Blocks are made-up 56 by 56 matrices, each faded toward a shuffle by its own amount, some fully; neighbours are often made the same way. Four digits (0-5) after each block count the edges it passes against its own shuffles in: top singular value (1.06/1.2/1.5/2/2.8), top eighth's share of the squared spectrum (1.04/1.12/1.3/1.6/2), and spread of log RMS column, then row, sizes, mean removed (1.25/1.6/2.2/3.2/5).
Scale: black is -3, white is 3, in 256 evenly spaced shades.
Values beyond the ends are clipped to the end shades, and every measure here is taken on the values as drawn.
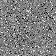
0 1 0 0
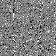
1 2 2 0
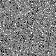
0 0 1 0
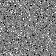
0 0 0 0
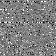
2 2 0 2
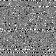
2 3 0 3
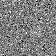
0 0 0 0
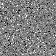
2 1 0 0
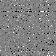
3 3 1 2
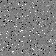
1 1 1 0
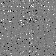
2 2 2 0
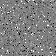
0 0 0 0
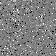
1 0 0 0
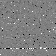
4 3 0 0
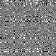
4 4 2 3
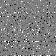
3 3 0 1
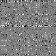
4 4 1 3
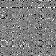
4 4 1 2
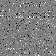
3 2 1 1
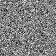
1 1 0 0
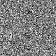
2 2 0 1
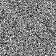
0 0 0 0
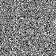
2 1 0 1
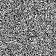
1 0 0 0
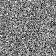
0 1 0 0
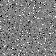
1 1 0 0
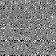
4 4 1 2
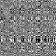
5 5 3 3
